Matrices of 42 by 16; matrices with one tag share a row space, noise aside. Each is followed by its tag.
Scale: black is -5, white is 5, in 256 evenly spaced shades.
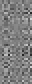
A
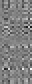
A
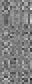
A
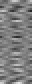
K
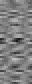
K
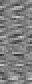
K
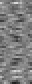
K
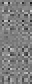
A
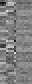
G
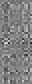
A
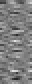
K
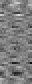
K
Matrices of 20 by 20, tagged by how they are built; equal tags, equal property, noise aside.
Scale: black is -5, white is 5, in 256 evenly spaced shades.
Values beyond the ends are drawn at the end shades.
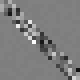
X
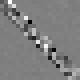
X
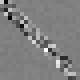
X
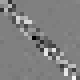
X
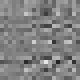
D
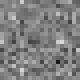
D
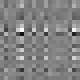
D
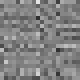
D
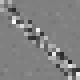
X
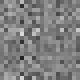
D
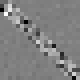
X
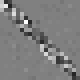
X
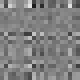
D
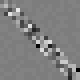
X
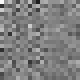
D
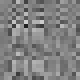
D
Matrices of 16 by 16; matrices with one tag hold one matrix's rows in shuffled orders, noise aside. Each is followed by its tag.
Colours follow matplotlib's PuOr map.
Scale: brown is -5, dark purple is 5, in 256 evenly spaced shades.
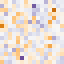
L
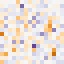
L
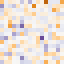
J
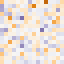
J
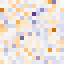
L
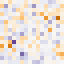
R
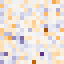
J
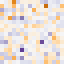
J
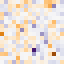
L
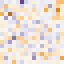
R
